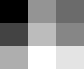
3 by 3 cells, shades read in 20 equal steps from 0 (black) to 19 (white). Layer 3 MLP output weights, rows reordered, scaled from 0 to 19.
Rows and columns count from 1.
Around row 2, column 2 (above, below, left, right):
11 19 5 10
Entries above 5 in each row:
2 2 3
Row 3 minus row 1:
13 8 9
